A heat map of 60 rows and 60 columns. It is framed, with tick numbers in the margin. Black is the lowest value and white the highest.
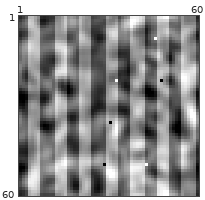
The middle left is the ninth with the lowest average. Overall the values sit about 50% of the way up the scale. Six lone cells stand out: three far higher and three far lower than their neighbours. There is no overall slope. Stripes running up and down repeat 7 times from left to right.
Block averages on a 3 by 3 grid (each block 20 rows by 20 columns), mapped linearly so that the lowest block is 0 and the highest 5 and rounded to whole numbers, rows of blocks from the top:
324 | 022 | 354
